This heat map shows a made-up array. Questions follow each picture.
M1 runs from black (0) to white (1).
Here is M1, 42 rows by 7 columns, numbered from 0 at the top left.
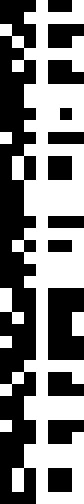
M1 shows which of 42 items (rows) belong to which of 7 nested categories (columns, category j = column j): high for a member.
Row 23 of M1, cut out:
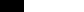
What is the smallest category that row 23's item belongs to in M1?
2
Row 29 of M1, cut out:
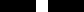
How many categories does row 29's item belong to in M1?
1
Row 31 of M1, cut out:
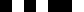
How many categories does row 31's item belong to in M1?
3
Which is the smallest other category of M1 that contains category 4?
6
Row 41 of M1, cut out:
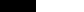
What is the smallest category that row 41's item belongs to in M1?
5
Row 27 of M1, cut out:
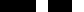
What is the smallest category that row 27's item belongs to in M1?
6
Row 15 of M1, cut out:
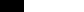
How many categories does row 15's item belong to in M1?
5
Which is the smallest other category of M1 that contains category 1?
6
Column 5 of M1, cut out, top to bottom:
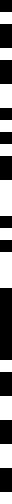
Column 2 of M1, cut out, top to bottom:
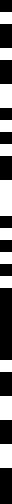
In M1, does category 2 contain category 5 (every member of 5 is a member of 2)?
no
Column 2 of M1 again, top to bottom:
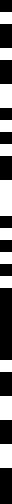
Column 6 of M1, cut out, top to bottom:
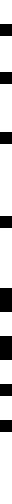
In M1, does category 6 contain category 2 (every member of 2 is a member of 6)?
yes
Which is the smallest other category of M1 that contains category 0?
3
